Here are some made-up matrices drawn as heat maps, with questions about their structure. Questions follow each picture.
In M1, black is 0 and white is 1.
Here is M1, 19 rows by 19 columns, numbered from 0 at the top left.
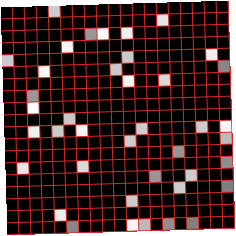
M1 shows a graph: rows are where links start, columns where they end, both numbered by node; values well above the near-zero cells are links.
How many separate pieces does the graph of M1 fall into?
1
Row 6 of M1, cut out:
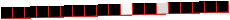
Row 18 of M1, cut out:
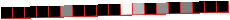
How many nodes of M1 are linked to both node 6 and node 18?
2
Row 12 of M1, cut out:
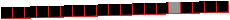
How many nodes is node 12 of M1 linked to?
1
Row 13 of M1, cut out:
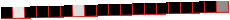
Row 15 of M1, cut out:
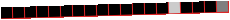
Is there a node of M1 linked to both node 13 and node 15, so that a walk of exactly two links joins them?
yes
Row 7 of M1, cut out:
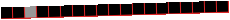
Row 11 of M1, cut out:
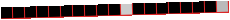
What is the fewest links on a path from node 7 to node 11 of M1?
3
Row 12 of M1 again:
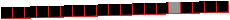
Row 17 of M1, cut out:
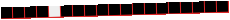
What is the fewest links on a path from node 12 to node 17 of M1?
6
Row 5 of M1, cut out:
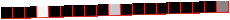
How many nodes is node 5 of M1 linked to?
3
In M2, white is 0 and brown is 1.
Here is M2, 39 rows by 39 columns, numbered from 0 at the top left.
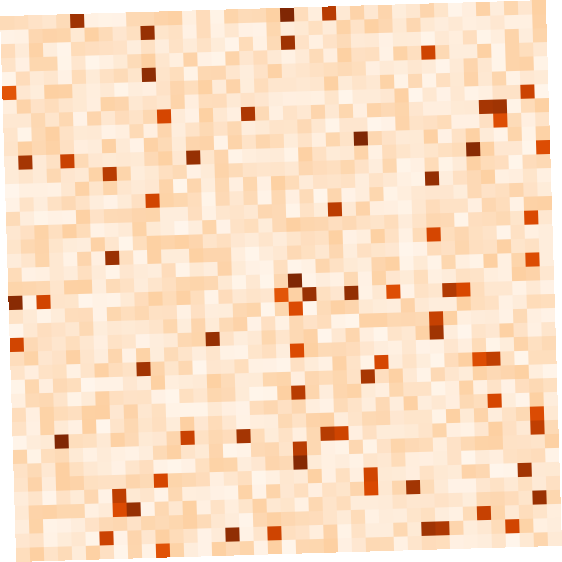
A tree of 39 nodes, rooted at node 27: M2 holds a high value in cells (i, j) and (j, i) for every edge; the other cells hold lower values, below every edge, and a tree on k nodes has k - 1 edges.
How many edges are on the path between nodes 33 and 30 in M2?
6
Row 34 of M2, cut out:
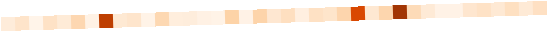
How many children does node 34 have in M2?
2
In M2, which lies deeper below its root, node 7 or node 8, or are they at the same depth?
the same depth
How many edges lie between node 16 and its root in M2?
5
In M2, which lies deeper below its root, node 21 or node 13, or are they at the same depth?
node 13
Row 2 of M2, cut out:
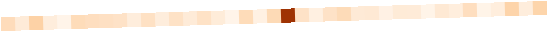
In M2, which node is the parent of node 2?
20
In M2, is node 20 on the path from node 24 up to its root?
yes
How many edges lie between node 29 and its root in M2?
6
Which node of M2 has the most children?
20
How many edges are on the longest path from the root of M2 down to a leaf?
12
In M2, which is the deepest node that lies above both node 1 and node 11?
7
